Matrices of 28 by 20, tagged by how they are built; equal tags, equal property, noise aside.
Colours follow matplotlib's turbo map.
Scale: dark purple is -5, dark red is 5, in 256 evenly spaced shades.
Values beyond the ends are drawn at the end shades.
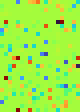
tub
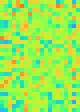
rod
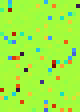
tub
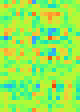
rod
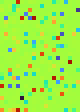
tub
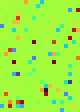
tub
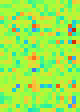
rod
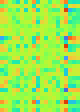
rod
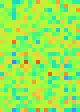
rod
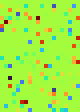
tub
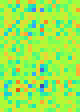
rod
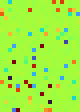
tub
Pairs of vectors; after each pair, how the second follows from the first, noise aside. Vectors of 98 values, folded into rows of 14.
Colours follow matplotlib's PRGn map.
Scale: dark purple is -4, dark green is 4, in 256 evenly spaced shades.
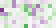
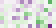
shuffled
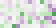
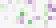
partly zeroed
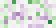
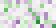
shuffled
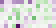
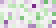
shuffled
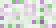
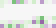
partly zeroed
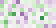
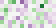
wrapped around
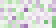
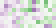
shuffled
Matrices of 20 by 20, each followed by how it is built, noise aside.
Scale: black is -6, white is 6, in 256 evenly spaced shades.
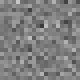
low rank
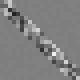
banded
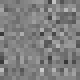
low rank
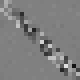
banded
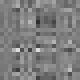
low rank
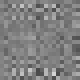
low rank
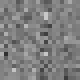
low rank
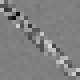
banded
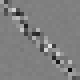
banded
